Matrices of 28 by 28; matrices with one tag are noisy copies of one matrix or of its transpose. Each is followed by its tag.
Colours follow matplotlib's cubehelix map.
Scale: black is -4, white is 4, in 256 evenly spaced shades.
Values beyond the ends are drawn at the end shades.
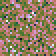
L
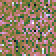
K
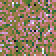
K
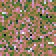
K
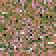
K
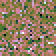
K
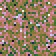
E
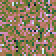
K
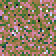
L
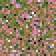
L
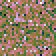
E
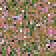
E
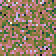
E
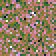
L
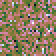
K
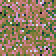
E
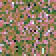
K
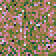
E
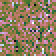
K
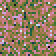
E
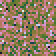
E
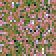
K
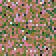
E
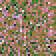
E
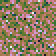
L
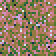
E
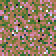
L
